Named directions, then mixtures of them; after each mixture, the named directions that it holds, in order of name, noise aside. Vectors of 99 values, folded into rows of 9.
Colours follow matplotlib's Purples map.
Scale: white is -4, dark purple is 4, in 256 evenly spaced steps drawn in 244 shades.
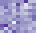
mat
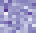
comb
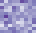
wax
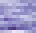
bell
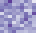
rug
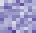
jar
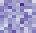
jar, mat, rug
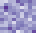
bell, comb, jar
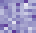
mat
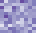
wax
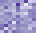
mat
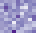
comb, jar, mat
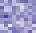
wax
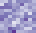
jar, rug, wax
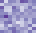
wax
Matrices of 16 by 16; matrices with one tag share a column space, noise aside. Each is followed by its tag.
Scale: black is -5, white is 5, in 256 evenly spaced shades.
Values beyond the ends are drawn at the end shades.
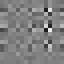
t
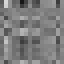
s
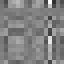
s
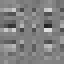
t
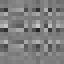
t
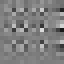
t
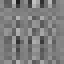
s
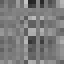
s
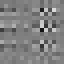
t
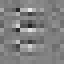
t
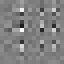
t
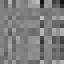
s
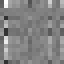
s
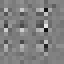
t
